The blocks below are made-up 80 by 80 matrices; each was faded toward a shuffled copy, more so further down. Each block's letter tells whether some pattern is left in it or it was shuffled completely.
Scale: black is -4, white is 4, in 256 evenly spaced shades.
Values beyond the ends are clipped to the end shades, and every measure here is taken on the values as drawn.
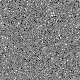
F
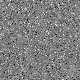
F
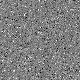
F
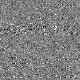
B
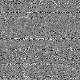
B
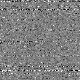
B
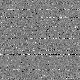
B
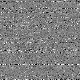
B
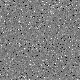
F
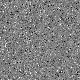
F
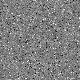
F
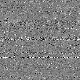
B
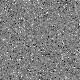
F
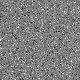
F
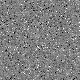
F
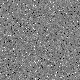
F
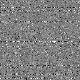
B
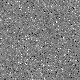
F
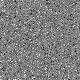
F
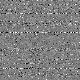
B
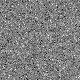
F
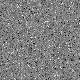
F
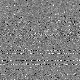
B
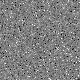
F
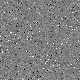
F
